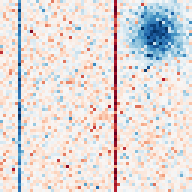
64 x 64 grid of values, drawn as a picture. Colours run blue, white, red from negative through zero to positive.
Dips: one, in the top right. Histogram: heavy tails on both sides. Average level on the scale: 50%. Mirror symmetry: none. Odd lines: columns 7 and 39. Ninth with the lowest average: top right.
